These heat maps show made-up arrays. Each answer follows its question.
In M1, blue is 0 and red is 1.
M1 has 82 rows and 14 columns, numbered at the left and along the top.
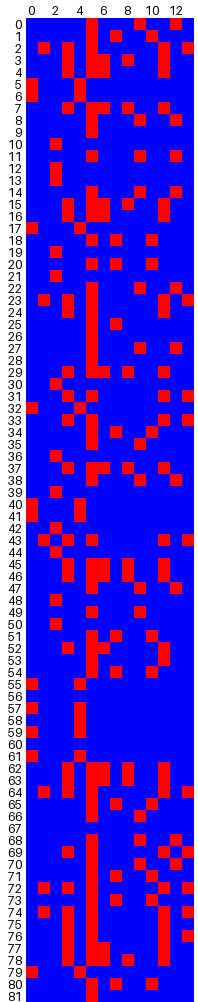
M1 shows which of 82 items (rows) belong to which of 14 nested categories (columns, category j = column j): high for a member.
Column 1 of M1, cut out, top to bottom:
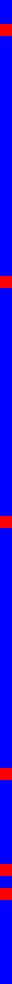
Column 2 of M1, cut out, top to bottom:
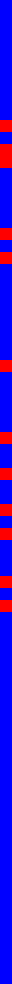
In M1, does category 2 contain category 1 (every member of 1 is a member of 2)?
no
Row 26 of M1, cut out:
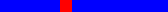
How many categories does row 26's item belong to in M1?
1
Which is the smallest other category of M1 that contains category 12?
9
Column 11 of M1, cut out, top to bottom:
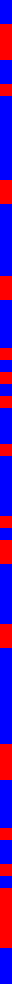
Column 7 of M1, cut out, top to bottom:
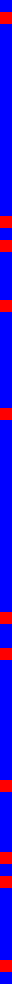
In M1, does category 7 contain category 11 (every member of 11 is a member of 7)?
no
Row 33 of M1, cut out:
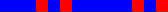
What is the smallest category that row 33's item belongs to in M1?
13
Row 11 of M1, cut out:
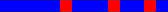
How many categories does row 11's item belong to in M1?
3
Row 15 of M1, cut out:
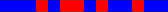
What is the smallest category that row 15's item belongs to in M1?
8
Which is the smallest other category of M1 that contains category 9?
5
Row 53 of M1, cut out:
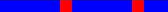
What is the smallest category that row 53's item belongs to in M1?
11
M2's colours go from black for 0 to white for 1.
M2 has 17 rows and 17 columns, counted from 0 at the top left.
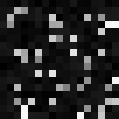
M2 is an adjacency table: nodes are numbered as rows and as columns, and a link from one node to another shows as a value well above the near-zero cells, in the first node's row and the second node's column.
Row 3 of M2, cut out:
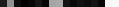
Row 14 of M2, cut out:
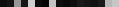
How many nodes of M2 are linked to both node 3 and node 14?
3
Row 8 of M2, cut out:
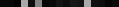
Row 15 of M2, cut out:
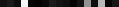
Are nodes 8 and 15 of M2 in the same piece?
yes
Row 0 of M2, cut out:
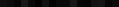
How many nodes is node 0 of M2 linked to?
0
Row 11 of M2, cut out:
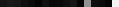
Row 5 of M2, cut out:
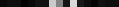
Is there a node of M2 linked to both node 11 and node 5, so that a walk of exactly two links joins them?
no
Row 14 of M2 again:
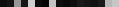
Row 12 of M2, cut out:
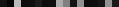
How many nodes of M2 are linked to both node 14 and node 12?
2
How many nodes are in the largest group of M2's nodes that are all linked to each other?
3
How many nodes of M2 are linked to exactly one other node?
2
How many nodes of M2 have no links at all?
3
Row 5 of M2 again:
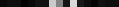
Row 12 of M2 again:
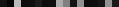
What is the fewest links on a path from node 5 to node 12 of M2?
2
